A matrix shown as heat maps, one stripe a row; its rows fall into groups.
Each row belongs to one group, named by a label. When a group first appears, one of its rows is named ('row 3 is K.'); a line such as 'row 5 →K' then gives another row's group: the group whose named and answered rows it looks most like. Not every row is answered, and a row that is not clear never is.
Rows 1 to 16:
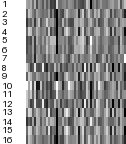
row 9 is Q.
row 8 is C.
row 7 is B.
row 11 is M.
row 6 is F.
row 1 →M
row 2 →Q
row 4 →Q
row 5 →F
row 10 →M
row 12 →C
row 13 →Q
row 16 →Q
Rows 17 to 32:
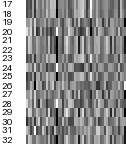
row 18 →F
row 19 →C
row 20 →M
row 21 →Q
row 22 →Q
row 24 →M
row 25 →F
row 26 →B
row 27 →C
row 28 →M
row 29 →Q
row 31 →C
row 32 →Q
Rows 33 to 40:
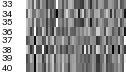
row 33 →M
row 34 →Q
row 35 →M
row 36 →C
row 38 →C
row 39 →B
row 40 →B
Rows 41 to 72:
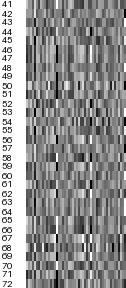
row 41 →M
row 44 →M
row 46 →F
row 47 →F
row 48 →B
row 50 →Q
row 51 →F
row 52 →M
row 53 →B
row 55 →B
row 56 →F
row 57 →C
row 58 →M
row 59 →F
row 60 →B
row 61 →M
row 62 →F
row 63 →B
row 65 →M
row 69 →F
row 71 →F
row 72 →Q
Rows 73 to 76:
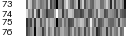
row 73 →Q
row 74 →M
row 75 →F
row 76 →B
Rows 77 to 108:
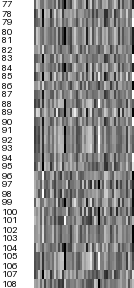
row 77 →Q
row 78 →B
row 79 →B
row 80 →Q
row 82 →C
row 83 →B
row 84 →Q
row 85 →B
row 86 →C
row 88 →F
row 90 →B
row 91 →F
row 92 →F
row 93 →F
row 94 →B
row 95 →B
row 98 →C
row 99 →Q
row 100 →C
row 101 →M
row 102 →C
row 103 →C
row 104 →Q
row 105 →F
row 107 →B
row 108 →M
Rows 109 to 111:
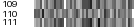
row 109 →M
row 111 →M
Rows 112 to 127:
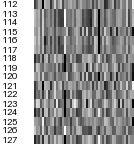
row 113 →M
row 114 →M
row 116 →M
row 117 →M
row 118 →F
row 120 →C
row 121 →B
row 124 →F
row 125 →C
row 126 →M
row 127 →F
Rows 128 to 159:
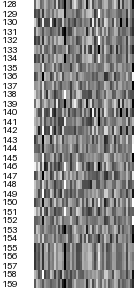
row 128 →Q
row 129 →F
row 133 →C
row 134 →F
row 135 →C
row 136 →B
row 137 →C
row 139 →Q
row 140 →C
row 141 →M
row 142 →C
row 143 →B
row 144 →B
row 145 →C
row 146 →M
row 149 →C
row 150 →B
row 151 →M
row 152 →B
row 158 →C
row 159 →Q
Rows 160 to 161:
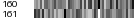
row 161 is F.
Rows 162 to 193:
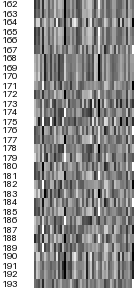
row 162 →F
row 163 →F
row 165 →F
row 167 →B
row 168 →M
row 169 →M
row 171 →C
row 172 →F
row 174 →M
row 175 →C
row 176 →B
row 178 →M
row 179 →M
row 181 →F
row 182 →C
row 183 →M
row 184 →B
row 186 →M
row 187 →C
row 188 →F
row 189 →C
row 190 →Q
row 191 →Q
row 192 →Q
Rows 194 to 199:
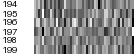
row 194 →M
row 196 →Q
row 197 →B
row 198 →C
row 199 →Q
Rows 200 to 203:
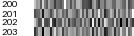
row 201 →B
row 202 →C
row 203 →B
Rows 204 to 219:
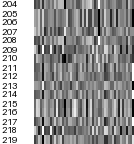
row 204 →F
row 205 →C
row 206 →C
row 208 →F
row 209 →C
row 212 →B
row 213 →C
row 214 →B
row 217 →B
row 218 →C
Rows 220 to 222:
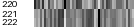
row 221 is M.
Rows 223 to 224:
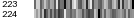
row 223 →Q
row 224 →M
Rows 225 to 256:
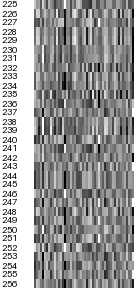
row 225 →M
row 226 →Q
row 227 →F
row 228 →Q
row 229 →Q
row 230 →C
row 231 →C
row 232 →C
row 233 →Q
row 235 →C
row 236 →M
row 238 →C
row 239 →C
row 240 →F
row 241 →M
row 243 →B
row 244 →F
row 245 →F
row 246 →M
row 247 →B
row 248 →Q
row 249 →F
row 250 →C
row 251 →F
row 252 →M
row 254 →F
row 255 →B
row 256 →Q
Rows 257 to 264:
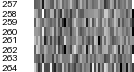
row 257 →B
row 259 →Q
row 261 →M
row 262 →Q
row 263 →B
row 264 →C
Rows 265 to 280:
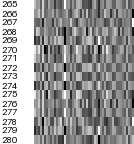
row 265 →M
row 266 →C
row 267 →B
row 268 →Q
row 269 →F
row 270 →M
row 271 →M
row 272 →F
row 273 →M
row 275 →M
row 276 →C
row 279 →F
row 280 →M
